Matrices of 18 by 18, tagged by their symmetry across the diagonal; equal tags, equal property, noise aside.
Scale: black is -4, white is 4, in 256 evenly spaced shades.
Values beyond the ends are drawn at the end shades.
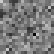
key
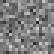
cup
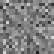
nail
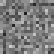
key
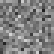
cup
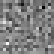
nail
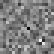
key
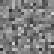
cup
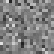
cup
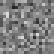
nail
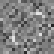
key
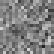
cup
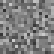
nail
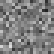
nail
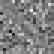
nail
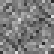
key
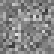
key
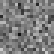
cup
